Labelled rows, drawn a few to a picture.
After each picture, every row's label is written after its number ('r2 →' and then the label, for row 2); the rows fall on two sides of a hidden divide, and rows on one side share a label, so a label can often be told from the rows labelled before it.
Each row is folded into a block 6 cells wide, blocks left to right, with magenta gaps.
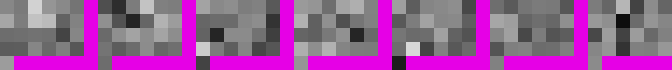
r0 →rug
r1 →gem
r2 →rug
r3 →rug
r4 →rug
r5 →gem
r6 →gem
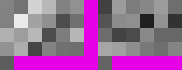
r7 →rug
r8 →rug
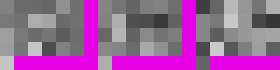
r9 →rug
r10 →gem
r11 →rug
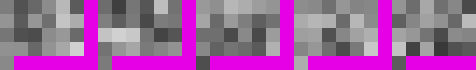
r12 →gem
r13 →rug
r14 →rug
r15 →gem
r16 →rug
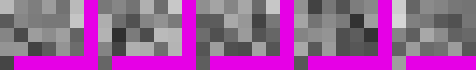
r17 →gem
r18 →gem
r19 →rug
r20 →rug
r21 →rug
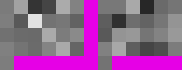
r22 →rug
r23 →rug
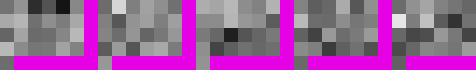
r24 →gem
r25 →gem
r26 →rug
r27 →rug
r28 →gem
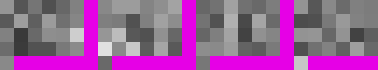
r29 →gem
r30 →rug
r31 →rug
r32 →rug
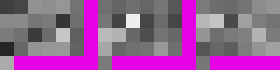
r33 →gem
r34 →rug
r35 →gem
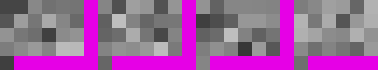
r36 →gem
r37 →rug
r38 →rug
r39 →gem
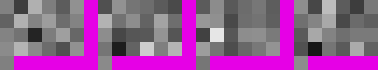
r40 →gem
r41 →gem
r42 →gem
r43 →rug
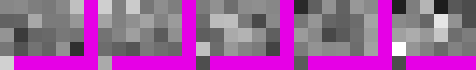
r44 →rug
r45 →rug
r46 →rug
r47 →gem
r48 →rug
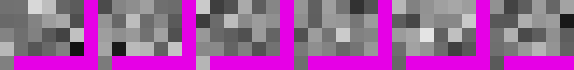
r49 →rug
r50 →gem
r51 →rug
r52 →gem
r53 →rug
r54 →rug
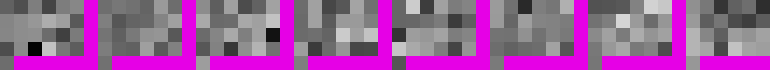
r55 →rug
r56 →gem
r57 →gem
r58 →gem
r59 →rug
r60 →rug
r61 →rug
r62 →gem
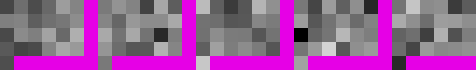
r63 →gem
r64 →rug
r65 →rug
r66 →gem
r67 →gem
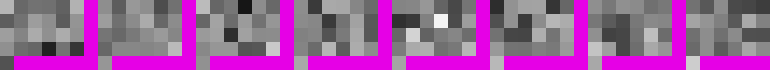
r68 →rug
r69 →gem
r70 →gem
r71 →gem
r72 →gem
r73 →gem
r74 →gem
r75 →gem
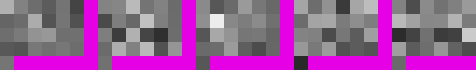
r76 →rug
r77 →rug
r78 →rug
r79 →rug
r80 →rug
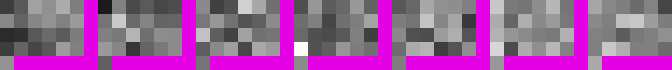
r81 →gem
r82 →gem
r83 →gem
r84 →gem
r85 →rug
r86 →rug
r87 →rug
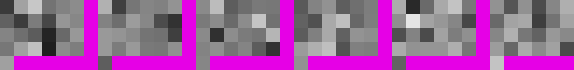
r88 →rug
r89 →rug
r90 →rug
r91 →rug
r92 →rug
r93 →rug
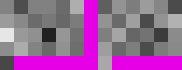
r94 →rug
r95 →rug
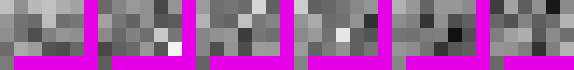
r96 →rug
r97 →gem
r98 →rug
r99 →rug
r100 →rug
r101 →gem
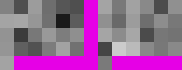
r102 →gem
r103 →rug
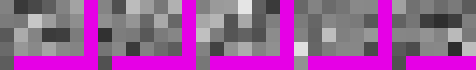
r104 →rug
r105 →rug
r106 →gem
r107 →rug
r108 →gem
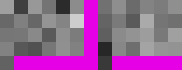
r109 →gem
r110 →gem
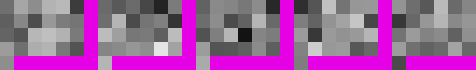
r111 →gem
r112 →gem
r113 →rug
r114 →rug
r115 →rug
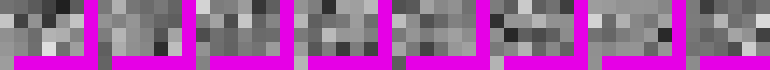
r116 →gem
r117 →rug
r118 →gem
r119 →rug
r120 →gem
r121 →rug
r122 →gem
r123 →gem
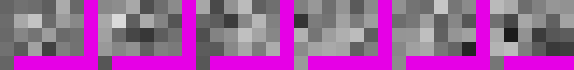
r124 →rug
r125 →rug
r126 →gem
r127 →gem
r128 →rug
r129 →rug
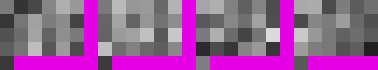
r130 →rug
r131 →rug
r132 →rug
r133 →rug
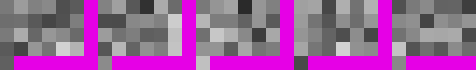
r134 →gem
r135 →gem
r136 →rug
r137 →gem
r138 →gem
